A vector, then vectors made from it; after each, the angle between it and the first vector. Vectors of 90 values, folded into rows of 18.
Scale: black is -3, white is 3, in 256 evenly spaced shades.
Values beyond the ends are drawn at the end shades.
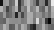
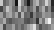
nearly opposite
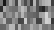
partly opposed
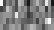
nearly opposite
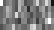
nearly opposite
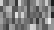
nearly opposite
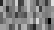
nearly parallel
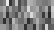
partly aligned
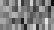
partly opposed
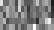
nearly opposite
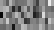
orthogonal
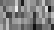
partly aligned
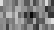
partly opposed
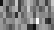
nearly parallel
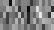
orthogonal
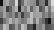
nearly parallel
